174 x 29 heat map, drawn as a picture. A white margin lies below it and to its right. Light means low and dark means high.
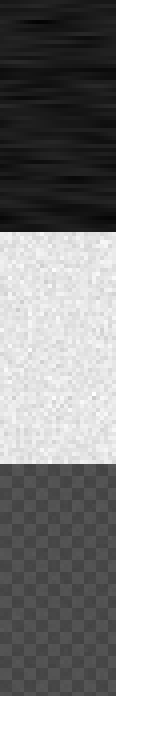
It is made of 3 by 1 panels. Panel 1,1: very high, streaked across, faint in contrast. Panel 2,1: very low, fine-grained, faint in contrast. Panel 3,1: high, checkered, faint in contrast.
